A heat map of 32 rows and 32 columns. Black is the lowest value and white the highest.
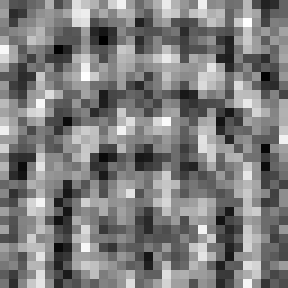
The values follow a bell shape. Concentric rings centre on the bottom middle. No row or column stands out. Stripes running up and down repeat 7 times from left to right. There is no seam. No overall slope runs across the table.
